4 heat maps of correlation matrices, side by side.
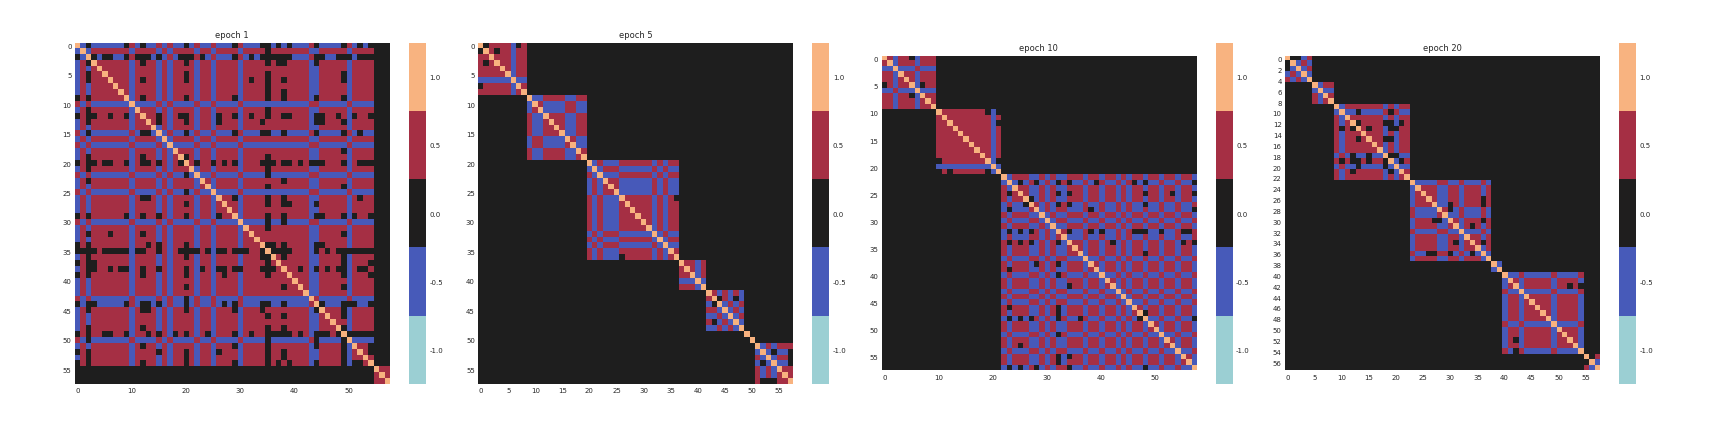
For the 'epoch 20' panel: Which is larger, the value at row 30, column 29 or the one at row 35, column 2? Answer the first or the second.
the second
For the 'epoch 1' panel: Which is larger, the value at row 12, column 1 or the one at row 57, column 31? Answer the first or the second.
the first
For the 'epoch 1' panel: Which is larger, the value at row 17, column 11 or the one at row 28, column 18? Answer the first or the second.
the second
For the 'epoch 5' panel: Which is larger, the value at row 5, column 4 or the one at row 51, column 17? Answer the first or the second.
the first
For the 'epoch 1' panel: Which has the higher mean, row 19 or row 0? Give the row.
19
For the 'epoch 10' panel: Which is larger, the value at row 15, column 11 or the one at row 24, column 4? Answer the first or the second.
the first
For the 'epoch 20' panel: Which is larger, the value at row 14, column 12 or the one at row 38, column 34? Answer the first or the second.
the first
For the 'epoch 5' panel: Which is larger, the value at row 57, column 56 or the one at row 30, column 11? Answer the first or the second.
the first
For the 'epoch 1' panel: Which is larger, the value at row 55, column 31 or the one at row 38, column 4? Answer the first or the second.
the second
